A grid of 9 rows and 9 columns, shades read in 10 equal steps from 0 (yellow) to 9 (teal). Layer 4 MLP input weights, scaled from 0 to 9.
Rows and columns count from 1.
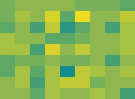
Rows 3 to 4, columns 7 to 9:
4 7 3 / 4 4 3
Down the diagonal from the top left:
5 3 7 6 4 5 3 4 7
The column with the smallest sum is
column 4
